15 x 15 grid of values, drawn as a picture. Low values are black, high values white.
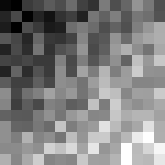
The bottom right is the ninth with the highest average. The halves do not mirror each other. There is an overall slope up to the bottom right. The top left is the ninth with the lowest average.
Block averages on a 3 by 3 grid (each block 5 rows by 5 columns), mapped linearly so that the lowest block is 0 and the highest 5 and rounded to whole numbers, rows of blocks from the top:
0 1 3 | 1 3 4 | 3 4 5
